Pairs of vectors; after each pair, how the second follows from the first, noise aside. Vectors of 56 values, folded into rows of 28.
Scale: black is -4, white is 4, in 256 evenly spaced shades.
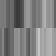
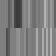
partly zeroed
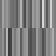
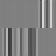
partly zeroed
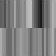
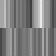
negated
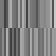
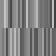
negated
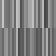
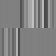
partly zeroed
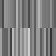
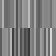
negated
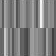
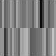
negated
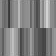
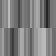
negated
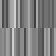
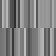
negated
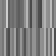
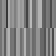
negated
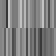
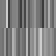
negated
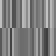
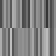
negated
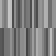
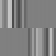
partly zeroed
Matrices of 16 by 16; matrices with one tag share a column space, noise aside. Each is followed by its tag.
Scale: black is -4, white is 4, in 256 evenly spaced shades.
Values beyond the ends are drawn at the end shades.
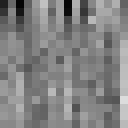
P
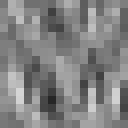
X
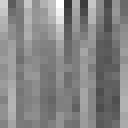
P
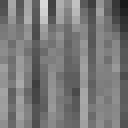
P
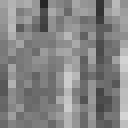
P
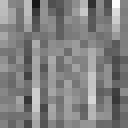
P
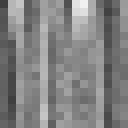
P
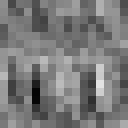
X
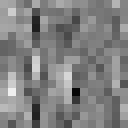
X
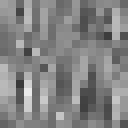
X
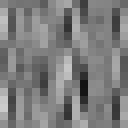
X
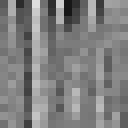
P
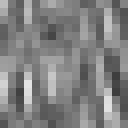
X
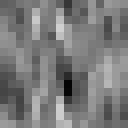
X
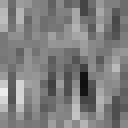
X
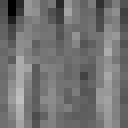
P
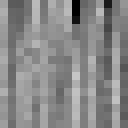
P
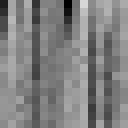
P
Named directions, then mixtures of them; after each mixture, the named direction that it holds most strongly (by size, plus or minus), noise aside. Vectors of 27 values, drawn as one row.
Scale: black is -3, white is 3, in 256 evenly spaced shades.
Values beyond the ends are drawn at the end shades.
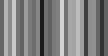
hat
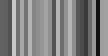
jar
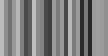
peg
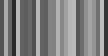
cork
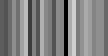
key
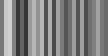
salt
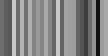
jar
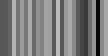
jar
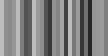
peg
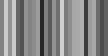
hat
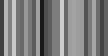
hat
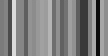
jar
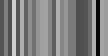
jar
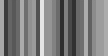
hat
